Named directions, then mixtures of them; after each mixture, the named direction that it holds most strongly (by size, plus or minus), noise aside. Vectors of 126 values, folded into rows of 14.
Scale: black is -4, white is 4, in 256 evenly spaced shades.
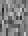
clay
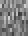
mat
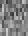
clay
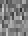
clay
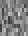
clay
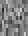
clay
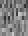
mat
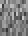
mat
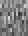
mat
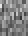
mat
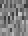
mat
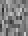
clay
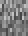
mat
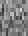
clay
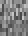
mat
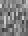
mat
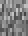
mat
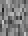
clay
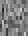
clay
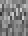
mat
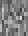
clay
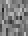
clay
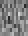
mat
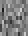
clay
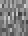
mat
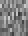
mat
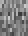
mat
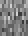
mat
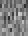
mat
